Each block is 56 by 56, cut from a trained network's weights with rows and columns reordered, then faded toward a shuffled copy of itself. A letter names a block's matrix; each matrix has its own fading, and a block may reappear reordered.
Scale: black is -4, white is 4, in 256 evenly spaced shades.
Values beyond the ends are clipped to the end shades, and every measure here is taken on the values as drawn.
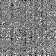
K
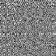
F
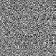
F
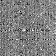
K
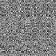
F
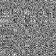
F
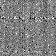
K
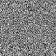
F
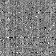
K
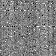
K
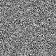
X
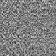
F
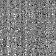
K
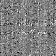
K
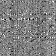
K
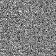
X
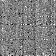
K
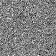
X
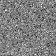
X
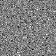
X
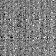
K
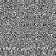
F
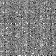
K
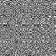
F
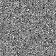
X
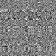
F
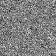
X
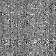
K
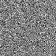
X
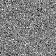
X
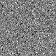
X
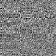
F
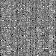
K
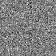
X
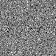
X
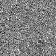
X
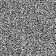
X
